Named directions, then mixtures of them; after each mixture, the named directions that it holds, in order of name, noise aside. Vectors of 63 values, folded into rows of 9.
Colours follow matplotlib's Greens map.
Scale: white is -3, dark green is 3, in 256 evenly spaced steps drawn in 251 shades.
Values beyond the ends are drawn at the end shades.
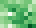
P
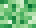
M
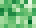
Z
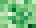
M, P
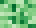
M, P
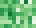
M, Z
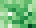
P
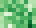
P, Z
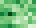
P, Z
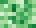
M, P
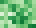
M, P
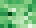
P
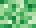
M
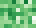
M, Z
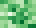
M, P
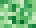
M, P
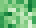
P, Z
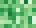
M, Z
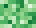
M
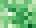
P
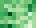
M, P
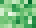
P, Z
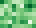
M, Z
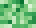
M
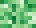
M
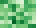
M, P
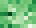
P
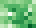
P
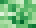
M, P
